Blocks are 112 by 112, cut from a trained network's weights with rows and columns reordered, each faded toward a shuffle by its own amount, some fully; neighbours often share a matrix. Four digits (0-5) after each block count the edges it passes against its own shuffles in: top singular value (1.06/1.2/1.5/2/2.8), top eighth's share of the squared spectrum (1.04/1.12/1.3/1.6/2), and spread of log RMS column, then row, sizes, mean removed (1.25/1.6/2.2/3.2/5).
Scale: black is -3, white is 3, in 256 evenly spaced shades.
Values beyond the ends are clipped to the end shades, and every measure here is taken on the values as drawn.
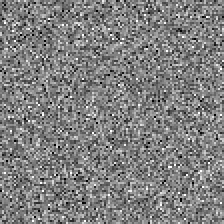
0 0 0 0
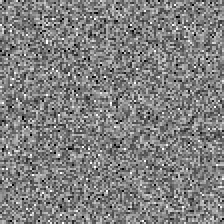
0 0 0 0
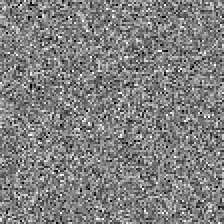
2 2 0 1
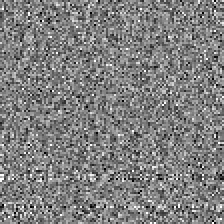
4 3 1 2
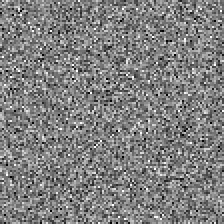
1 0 0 0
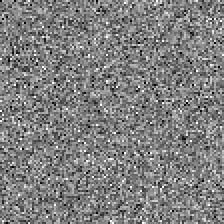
0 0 0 0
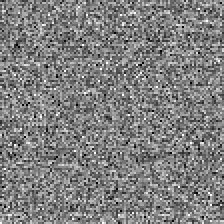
2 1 0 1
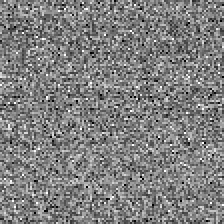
2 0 0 0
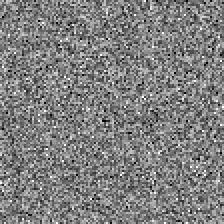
0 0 0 0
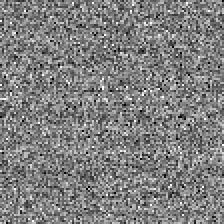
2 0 0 0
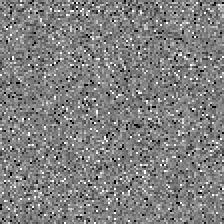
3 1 0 1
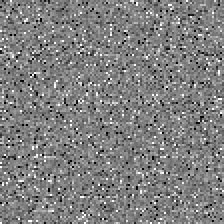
3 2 0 1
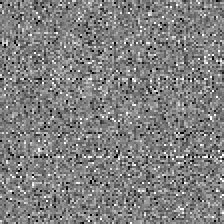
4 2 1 2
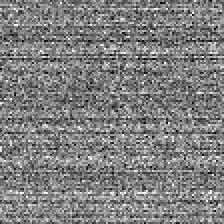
4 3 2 2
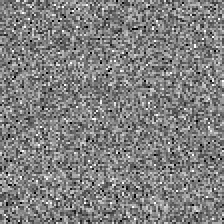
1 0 0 0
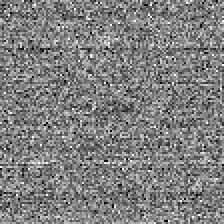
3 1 0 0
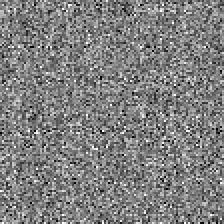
3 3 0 2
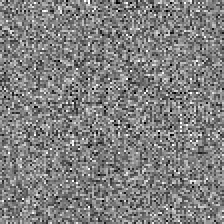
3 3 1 2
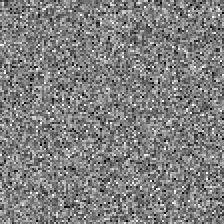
0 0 0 0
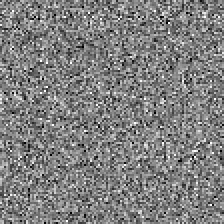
2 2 0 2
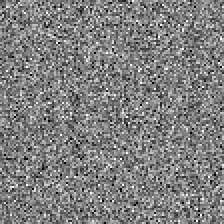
1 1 0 1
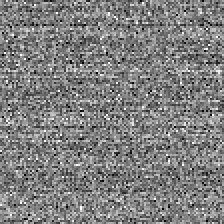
3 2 1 1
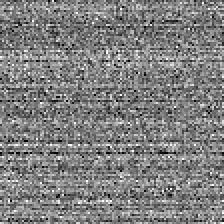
4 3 2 2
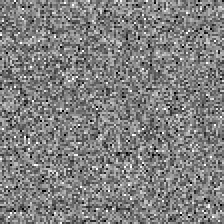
1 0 0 0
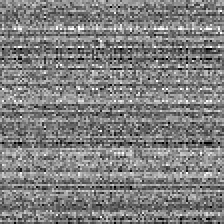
5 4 3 3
